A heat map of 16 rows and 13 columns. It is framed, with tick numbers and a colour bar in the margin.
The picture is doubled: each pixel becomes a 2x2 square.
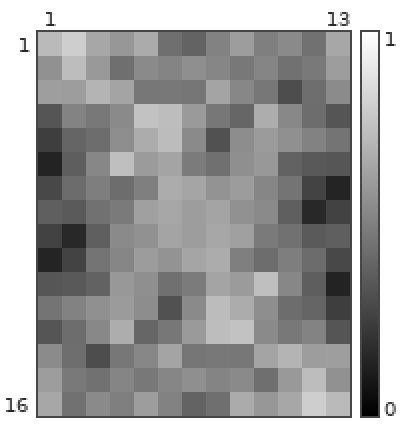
No overall slope runs across the table. The centre is the calmest part. It looks the same turned upside down. There are no regular stripes.
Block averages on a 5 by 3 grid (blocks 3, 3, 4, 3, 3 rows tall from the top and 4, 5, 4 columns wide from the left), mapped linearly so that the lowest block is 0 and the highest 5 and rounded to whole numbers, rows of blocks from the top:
532 | 142 | 040 | 241 | 235
